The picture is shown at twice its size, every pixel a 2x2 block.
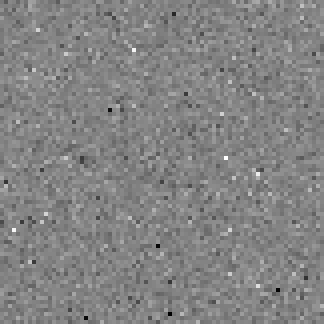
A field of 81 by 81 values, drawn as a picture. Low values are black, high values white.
A few values lie far out on both sides of the bulk. No overall slope runs across the table. Overall the values sit about 50% of the way up the scale. No row or column stands out. The texture is fine-grained noise. Neither half mirrors the other.
